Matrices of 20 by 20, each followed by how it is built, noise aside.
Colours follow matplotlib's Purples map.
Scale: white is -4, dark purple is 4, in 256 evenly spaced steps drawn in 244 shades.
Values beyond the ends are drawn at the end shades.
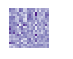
low rank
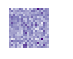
low rank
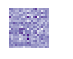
low rank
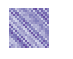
Toeplitz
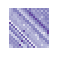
Toeplitz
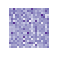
low rank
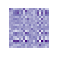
low rank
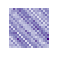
Toeplitz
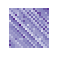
Toeplitz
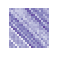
Toeplitz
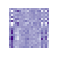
low rank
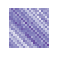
Toeplitz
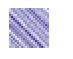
Toeplitz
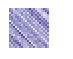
Toeplitz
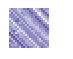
Toeplitz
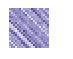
Toeplitz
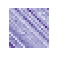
Toeplitz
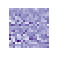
low rank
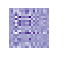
low rank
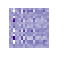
low rank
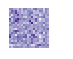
low rank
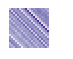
Toeplitz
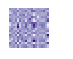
low rank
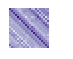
Toeplitz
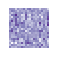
low rank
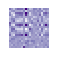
low rank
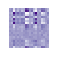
low rank
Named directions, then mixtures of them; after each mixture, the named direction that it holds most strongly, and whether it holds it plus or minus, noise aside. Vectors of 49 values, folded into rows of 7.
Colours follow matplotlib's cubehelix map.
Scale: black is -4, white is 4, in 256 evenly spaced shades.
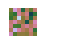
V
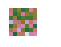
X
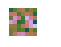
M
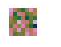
M, minus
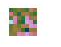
M, plus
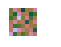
V, plus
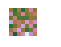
X, plus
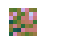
V, minus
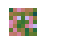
M, plus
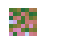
X, plus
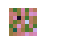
V, minus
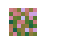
M, minus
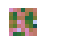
M, minus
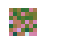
X, plus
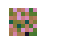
X, minus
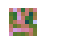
V, plus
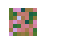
V, plus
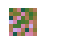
V, plus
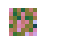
X, plus
